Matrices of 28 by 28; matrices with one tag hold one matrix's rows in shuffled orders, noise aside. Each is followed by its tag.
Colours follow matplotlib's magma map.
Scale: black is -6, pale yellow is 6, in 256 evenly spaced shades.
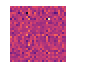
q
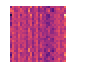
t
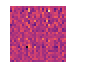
q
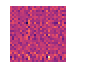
q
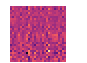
q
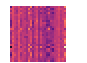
t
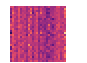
t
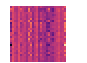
t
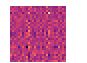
q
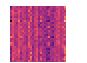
t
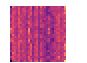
t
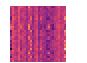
t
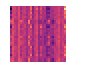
t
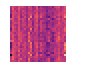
t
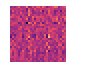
q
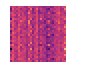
t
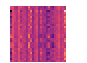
t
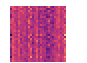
t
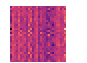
t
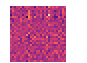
q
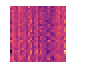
t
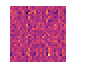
q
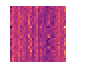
t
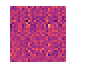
q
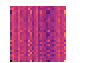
t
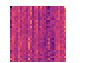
t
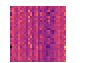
t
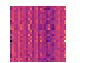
t
